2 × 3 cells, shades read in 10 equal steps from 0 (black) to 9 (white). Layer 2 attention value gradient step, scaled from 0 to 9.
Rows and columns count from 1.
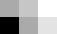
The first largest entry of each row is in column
3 3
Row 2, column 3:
8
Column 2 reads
7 6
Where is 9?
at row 1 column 3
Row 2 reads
0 6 8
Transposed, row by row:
6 0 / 7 6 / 9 8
